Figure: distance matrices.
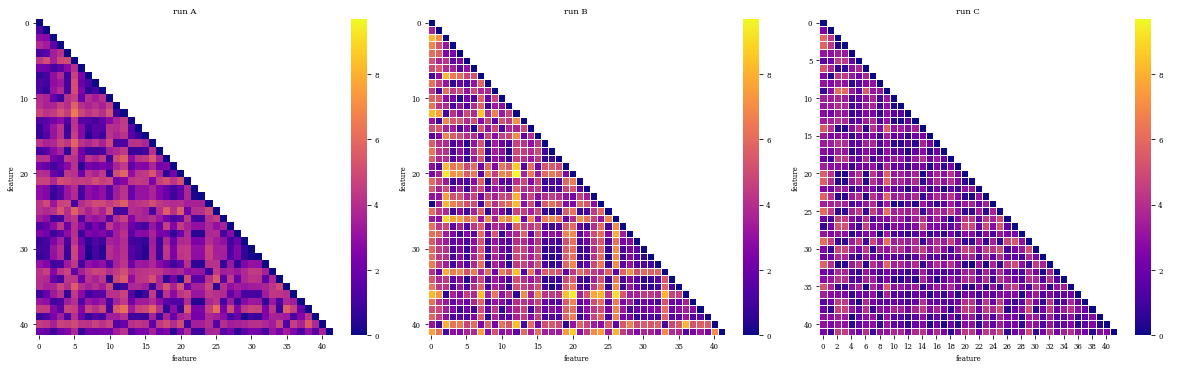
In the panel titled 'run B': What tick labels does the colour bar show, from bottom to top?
0, 2, 4, 6, 8
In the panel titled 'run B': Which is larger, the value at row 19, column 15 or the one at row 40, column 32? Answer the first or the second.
the second
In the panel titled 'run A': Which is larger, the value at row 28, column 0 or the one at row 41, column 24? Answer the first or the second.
the second
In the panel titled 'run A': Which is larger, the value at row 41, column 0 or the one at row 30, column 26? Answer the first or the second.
the second
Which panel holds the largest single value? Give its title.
run B
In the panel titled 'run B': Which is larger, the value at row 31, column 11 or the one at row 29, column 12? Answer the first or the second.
the second
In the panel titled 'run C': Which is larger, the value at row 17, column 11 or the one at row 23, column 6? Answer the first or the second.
the first
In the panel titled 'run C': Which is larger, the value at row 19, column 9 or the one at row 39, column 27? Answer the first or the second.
the first
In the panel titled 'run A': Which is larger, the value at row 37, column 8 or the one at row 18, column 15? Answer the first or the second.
the second
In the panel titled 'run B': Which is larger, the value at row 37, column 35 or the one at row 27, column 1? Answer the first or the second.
the second
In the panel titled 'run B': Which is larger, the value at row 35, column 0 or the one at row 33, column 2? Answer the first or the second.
the second
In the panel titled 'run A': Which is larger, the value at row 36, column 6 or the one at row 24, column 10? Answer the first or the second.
the second
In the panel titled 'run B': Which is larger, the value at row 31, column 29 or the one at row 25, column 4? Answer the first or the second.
the second
